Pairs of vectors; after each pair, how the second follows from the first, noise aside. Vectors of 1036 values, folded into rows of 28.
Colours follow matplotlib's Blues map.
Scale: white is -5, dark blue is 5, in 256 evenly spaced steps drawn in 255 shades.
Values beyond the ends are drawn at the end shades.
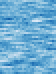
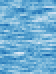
reversed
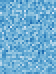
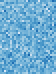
shuffled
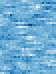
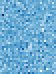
shuffled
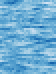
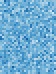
shuffled
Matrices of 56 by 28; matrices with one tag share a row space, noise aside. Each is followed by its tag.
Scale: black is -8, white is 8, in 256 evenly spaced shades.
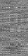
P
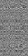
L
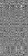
L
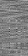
P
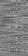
P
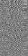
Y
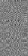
Y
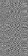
Y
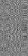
Y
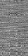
P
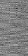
P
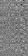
L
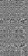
L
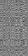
L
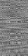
P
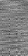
P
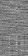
P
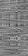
P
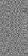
Y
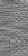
P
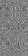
Y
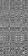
L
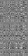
L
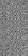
Y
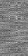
P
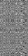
L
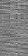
P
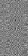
Y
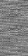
P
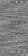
P
